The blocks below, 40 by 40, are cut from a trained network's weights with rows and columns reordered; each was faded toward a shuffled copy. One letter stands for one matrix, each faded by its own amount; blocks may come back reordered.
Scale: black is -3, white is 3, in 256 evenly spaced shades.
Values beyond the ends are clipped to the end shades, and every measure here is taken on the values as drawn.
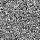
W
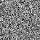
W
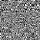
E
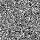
W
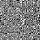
E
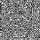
E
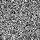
W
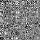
E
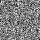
W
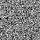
W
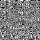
E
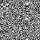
E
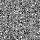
W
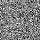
W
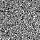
W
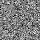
W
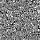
W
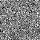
W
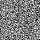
W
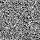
W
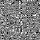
E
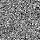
W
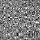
E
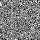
W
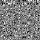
E
